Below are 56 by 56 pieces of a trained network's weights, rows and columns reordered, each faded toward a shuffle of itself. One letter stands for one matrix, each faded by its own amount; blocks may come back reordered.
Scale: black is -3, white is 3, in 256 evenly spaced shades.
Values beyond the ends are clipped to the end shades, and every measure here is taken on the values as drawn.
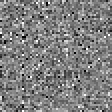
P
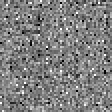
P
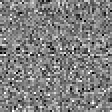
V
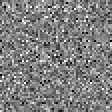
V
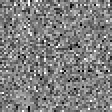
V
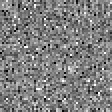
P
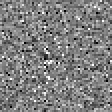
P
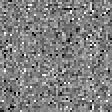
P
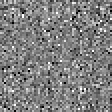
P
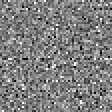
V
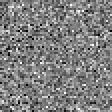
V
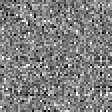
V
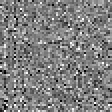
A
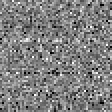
V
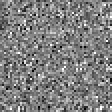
A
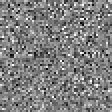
A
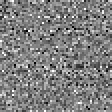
V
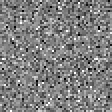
P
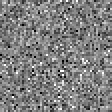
P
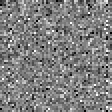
P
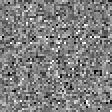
V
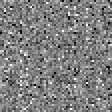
P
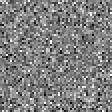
A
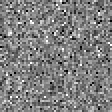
P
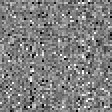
P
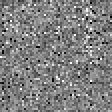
P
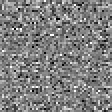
A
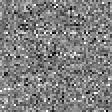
V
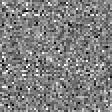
V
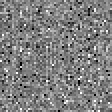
P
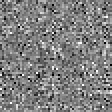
A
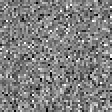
P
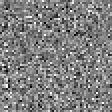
A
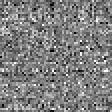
A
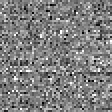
A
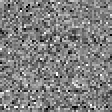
V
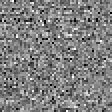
V
